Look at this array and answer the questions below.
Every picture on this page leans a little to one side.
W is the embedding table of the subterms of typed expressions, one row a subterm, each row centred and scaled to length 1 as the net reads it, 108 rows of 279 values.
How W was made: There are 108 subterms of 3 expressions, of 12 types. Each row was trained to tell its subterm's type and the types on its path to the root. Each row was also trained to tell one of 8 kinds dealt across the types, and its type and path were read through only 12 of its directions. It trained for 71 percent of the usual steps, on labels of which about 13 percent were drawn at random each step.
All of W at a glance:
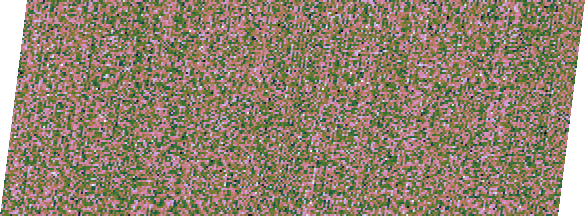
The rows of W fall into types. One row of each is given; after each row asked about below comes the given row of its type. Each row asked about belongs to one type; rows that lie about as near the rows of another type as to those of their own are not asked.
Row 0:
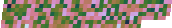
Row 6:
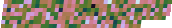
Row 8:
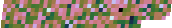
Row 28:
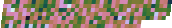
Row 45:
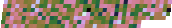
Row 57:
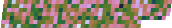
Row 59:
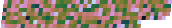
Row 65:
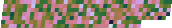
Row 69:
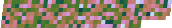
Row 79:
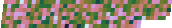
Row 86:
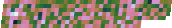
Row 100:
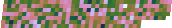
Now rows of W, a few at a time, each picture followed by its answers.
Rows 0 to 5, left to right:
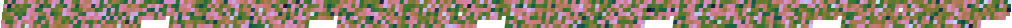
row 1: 6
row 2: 65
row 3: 8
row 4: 8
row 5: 8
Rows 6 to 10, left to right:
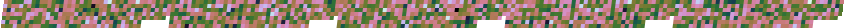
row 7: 65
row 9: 28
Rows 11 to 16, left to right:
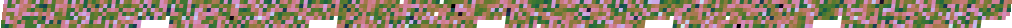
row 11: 28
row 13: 86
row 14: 28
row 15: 6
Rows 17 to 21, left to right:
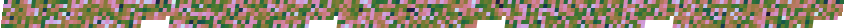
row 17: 28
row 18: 28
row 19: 0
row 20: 86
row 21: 100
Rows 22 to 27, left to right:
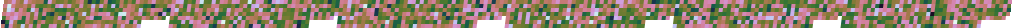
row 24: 45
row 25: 57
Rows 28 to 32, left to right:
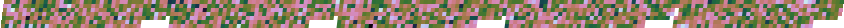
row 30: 79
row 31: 6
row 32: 0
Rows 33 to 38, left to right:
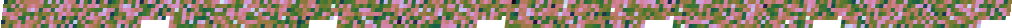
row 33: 86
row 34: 57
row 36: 8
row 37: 59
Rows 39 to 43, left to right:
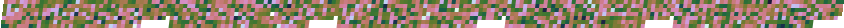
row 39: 79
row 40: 79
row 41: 69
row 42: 69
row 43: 100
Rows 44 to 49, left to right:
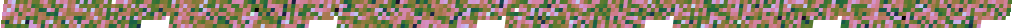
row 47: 59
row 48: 28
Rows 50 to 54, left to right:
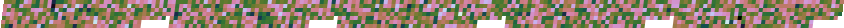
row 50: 86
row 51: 65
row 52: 65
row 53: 0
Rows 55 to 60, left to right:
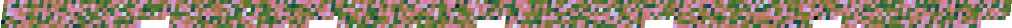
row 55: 8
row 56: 65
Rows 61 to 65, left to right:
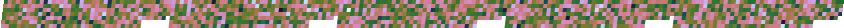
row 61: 69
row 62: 0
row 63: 0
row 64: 6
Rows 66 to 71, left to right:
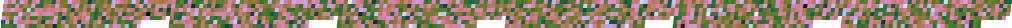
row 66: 79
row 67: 8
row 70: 86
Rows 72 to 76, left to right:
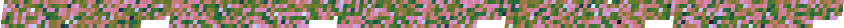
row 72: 8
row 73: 65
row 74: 0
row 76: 59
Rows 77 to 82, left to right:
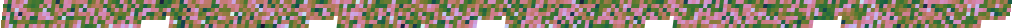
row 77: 6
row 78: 57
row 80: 8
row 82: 0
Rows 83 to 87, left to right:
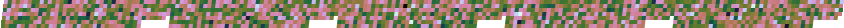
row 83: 28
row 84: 69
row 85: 86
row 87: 69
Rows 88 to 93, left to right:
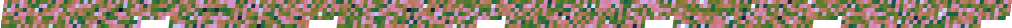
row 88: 8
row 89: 69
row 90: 79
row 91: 69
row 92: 69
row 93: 28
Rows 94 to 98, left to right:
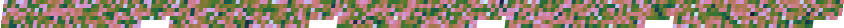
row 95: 0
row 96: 79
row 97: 6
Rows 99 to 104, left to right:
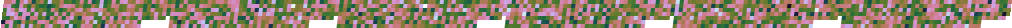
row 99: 28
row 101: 79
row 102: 79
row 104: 0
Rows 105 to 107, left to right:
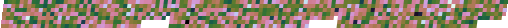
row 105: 65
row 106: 79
